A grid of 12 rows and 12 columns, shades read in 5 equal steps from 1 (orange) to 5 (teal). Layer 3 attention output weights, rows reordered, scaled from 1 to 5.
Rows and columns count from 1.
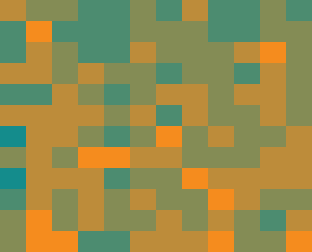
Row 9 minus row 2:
1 1 -2 -2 0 0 0 -2 -2 -2 -1 -1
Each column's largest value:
5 4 4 4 4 3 4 3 4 4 4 4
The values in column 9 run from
1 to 4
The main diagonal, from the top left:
2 1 3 2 4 2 1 3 2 2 4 1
